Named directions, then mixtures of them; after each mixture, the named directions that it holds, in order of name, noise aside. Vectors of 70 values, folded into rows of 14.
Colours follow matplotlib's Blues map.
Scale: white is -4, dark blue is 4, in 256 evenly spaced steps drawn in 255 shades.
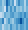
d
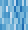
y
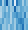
d, y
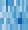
d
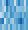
d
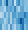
d, y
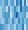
y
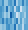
y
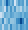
d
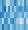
d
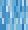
d, y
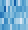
d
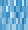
y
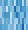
y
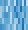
y
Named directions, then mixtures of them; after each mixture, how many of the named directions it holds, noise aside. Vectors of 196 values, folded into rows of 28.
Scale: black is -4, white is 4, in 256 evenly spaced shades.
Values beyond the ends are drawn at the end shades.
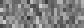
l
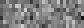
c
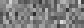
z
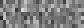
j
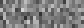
one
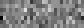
three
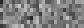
three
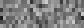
two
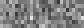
two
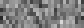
three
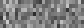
two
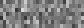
one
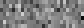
two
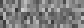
one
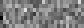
three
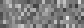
three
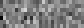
two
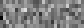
three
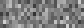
three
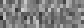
one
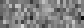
one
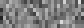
three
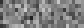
three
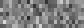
two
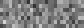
two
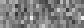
two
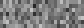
three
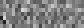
two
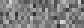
one
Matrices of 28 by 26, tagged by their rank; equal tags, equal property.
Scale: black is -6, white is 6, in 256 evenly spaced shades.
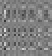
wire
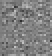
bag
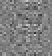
bag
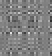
wire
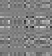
wire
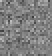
bag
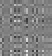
wire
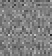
bag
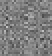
bag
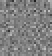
bag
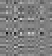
wire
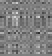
wire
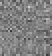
bag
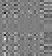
wire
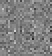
bag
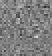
bag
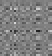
wire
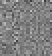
bag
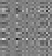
wire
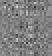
bag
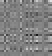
wire
